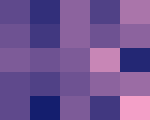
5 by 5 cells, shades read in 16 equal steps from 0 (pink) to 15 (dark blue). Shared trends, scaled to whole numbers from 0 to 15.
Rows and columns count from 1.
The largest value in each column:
10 15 9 12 14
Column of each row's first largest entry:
2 2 5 2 2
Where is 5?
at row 1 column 5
